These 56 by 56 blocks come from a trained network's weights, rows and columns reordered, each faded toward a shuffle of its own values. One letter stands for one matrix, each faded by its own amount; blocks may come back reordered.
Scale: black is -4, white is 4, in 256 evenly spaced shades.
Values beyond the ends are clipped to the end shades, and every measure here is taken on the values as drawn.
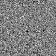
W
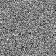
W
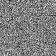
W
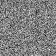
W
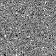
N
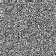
W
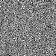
W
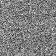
W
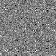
N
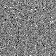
N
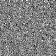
N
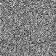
W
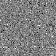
N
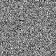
W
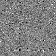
N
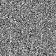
W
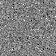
N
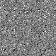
N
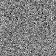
W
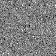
N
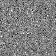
N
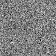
W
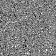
N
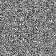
W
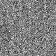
W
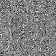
N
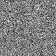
W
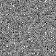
N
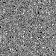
N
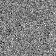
W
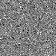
N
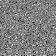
N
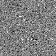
N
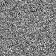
W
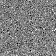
N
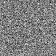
W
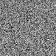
W
